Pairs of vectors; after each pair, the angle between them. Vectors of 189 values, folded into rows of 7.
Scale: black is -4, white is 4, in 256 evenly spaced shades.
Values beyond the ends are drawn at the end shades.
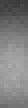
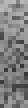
partly opposed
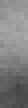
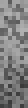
partly aligned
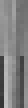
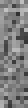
orthogonal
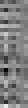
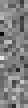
orthogonal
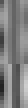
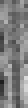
nearly parallel
